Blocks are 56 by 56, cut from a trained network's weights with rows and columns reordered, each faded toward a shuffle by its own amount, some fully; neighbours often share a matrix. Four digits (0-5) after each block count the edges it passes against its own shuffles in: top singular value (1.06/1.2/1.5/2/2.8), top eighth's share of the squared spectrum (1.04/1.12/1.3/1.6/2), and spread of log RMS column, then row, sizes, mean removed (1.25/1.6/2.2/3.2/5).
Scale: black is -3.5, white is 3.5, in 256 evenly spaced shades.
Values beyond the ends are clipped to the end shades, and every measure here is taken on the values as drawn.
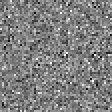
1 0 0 0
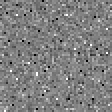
0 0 0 0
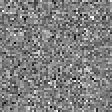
2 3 1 1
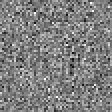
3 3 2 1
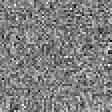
3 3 1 0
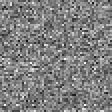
3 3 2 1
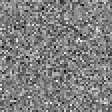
0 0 0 0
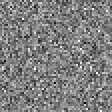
2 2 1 0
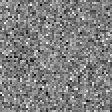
0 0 0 0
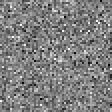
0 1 0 0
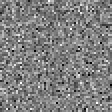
2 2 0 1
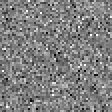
1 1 0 0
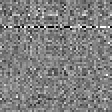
4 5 1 2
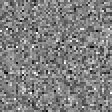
3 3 1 1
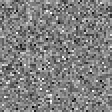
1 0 0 0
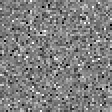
0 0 0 0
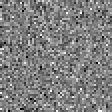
2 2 1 0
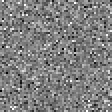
0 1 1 0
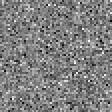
0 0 0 0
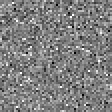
0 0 0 0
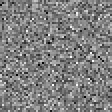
0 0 0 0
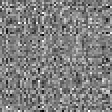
4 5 3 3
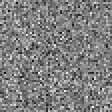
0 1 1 0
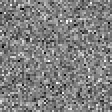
1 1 0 0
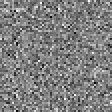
3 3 1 1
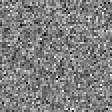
1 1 0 0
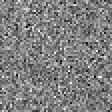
1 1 0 0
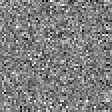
2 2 1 1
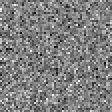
2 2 0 0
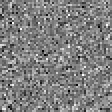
2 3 1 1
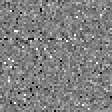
2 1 0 0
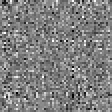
3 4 3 2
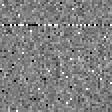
3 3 0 1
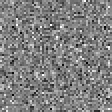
2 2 1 1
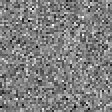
2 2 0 0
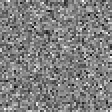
1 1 0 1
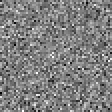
2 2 1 0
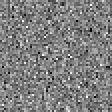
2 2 1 1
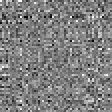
3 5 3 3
